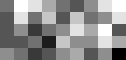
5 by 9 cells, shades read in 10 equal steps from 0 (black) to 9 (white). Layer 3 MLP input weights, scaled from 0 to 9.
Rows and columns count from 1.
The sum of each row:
56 49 45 42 33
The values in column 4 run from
1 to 7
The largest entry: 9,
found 3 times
